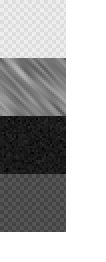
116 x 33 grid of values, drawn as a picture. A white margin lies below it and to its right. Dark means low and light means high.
It is made of 4 by 1 panels. Panel 1,1: very high, checkered, faint in contrast. Panel 2,1: middling, slanting down to the right. Panel 3,1: very low, fine-grained, faint in contrast. Panel 4,1: low, checkered, faint in contrast.
